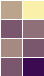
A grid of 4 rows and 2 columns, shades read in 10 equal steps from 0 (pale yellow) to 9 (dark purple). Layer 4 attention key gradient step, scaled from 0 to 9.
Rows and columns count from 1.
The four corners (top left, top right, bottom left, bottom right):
3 0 6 9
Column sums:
19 20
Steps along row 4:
up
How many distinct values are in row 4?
2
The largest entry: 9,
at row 4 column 2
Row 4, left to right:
6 9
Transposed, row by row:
3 6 4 6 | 0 5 6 9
